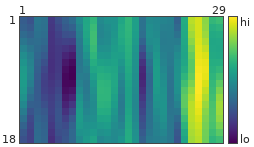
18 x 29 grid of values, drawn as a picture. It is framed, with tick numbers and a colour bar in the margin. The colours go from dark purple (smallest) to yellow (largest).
The values follow a bell shape. The grain runs up and down. Values rise toward the right. The ninth with the lowest average is the middle left.
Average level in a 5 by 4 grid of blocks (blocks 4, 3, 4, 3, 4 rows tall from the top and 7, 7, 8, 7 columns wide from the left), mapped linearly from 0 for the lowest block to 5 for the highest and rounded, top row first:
0 2 2 4 | 0 2 2 4 | 0 2 2 5 | 0 2 2 5 | 0 2 2 4
